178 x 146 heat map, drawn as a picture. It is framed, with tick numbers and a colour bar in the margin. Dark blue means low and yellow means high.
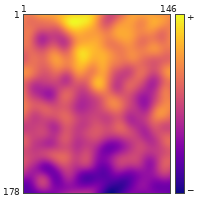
Ninth with the lowest average: bottom middle. Slope: up to the top. Grain: smooth. Lone odd cells: none. Ninth with the highest average: top middle.
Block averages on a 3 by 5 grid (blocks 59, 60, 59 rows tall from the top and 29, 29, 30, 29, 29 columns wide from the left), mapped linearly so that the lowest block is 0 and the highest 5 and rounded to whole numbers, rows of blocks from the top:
34544 | 22322 | 11001
